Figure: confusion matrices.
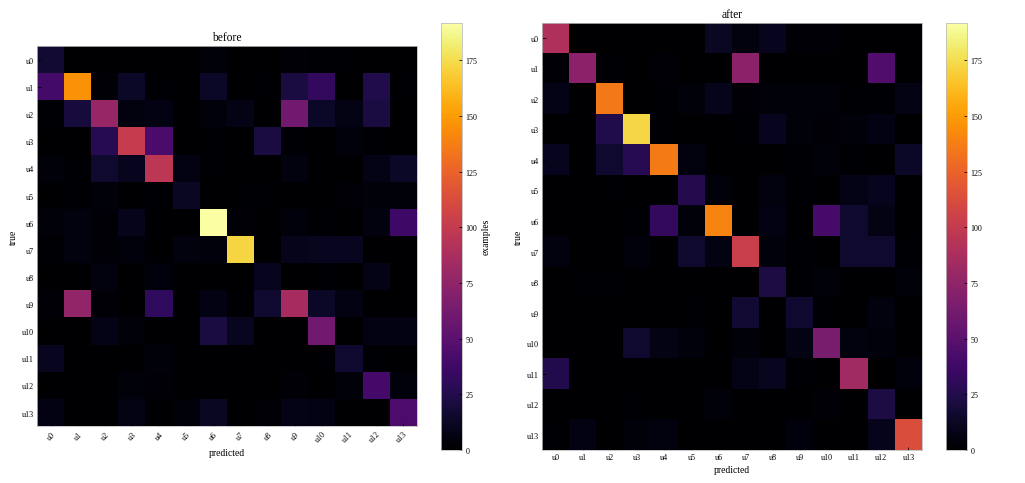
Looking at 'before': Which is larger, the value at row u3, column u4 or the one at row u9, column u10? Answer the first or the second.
the first
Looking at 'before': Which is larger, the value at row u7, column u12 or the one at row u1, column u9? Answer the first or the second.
the second
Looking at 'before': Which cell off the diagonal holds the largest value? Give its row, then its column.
u9, u1
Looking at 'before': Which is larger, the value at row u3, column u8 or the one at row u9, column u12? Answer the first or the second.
the first
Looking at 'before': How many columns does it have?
14
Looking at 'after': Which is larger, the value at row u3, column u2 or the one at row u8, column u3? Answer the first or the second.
the first
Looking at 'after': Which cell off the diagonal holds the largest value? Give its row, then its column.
u1, u7
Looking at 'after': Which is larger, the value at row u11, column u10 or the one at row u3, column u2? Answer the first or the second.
the second
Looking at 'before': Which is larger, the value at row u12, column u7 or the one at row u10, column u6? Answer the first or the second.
the second
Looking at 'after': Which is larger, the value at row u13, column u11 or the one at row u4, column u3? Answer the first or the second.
the second
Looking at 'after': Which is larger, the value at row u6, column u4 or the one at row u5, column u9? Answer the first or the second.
the first
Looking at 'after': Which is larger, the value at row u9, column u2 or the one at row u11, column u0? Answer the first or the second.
the second
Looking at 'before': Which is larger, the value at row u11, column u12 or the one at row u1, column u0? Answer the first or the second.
the second
